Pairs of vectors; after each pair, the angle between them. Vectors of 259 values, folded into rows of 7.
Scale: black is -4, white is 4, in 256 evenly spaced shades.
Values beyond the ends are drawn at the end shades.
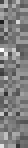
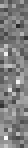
partly aligned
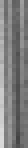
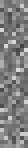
orthogonal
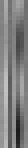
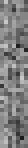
partly aligned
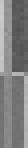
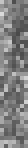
partly aligned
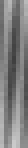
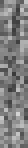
partly aligned
